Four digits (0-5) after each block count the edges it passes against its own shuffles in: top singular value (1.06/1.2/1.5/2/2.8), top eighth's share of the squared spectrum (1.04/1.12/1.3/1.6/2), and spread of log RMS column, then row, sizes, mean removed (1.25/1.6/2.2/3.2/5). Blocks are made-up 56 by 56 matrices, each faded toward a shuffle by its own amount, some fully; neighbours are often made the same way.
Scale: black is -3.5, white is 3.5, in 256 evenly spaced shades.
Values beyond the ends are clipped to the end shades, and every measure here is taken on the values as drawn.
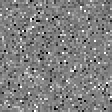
0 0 0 0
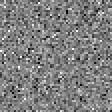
3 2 0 1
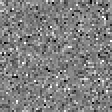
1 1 0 0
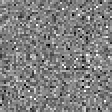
3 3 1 1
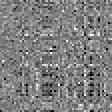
4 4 2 2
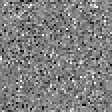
0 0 0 0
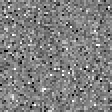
1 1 0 0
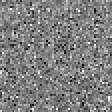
2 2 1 0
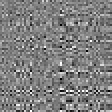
5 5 3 3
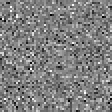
3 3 1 1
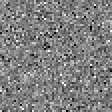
2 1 0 0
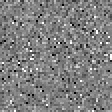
0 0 0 1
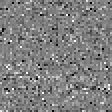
1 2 0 2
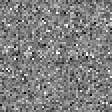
1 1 0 1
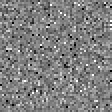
0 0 0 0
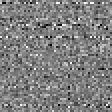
2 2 0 3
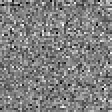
0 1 0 2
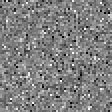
0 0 0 0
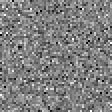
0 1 0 1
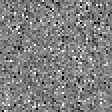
1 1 1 0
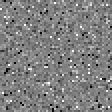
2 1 0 0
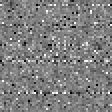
3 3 0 2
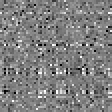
4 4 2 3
